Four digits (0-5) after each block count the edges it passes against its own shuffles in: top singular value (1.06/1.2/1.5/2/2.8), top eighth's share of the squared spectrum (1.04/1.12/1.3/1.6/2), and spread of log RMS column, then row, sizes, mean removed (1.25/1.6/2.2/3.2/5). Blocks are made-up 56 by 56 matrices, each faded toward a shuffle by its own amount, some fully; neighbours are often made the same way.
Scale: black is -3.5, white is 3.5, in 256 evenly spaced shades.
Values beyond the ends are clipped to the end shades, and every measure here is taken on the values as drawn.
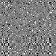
4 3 2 2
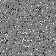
3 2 0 0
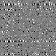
4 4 2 2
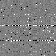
4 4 0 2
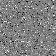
3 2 0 0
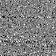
2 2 0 2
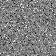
0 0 0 1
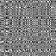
4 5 3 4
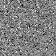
2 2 1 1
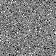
0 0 0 0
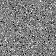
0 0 0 0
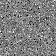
0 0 0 0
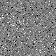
1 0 0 0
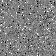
0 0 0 0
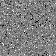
0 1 0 1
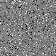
2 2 0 0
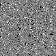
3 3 1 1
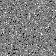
0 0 0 0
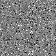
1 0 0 0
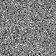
2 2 0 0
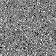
3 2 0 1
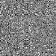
3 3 1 1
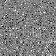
3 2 1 1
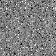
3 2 1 1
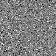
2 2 1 0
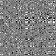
4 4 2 3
